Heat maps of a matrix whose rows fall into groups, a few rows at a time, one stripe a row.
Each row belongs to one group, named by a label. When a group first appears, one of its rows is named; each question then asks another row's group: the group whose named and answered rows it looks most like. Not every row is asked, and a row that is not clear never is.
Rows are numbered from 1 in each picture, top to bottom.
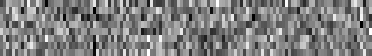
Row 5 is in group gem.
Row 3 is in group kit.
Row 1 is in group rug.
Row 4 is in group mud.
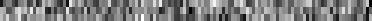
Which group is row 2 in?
kit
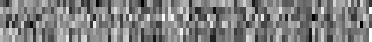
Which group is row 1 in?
kit
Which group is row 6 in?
gem
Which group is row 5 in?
gem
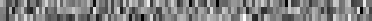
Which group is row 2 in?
mud
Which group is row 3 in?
kit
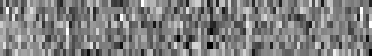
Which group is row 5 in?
gem
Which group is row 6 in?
kit
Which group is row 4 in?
gem
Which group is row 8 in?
kit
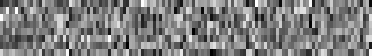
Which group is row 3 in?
gem
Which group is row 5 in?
gem
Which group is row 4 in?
gem
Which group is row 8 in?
gem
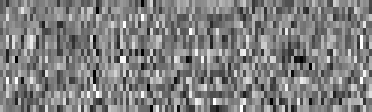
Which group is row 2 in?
rug
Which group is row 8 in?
kit
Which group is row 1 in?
kit
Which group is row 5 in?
rug
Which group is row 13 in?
rug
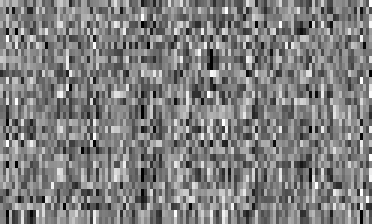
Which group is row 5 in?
mud
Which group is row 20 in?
mud
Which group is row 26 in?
gem
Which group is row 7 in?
rug
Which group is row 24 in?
mud
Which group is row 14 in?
gem
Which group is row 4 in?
gem
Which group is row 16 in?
kit
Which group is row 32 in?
mud
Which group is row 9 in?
gem
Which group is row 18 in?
mud
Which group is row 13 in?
gem
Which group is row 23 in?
gem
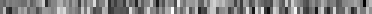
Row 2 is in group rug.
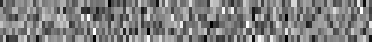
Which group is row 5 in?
rug
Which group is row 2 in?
kit
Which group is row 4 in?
gem
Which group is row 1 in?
rug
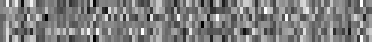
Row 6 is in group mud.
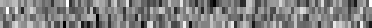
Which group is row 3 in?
rug
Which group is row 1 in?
gem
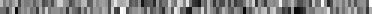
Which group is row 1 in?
gem
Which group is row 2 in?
mud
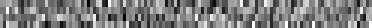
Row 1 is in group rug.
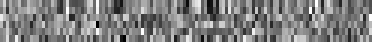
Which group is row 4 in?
rug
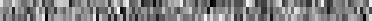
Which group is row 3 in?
rug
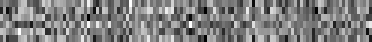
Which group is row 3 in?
kit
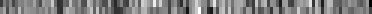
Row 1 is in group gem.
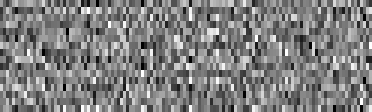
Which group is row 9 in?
kit
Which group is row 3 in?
rug
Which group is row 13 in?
kit
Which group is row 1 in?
kit
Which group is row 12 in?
rug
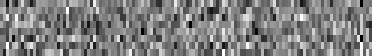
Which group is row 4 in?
kit
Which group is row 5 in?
kit
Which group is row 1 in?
mud
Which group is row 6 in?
mud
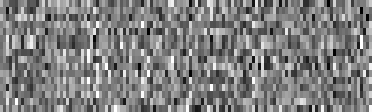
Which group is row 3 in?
kit
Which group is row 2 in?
mud
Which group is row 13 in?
mud
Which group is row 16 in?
gem
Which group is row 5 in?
rug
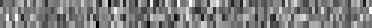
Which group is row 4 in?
rug
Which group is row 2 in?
gem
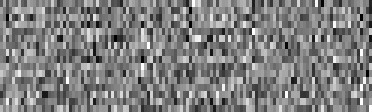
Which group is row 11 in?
kit
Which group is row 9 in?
kit
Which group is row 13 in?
kit
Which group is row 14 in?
rug
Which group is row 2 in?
kit
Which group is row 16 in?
gem
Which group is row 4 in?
kit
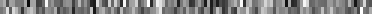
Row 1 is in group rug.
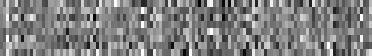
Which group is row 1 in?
gem
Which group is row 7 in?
rug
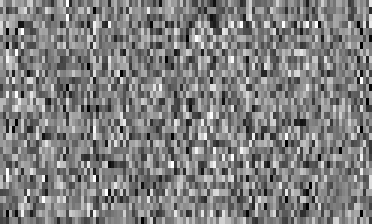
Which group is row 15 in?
kit
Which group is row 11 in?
mud
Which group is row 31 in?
mud
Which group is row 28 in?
rug
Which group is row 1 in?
gem
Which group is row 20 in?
rug
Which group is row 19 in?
mud
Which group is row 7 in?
mud
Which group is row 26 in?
rug
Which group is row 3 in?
gem
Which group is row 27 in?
gem
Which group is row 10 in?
rug
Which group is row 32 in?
kit
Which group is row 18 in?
mud
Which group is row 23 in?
kit
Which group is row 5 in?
mud
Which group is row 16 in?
kit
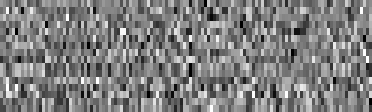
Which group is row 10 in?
kit
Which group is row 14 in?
rug
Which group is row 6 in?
rug
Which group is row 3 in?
gem
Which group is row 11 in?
kit
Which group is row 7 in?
kit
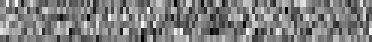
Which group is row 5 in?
gem
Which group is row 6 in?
kit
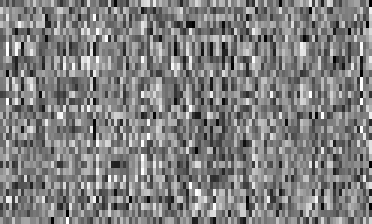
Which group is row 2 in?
gem
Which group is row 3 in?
rug
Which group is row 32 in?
gem
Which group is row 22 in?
gem
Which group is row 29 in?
rug
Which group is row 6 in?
rug
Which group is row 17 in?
gem
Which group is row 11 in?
mud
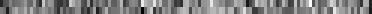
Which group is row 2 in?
kit
